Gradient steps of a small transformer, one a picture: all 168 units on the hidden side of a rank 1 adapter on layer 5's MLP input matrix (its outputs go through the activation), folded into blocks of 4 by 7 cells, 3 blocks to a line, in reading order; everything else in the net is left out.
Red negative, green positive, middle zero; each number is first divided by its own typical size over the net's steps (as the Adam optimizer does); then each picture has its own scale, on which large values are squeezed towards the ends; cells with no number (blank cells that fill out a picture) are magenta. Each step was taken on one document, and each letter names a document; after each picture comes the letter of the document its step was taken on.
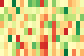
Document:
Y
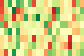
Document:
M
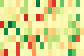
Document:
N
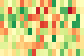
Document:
Y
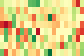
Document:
M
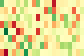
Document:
N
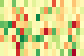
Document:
N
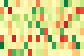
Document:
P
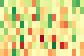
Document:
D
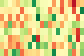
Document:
D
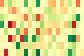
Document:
N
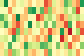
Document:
P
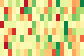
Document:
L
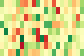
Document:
D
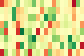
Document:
M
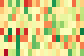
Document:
M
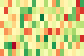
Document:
L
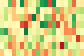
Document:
Y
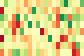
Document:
P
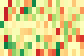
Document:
L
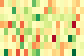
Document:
N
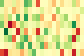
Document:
N
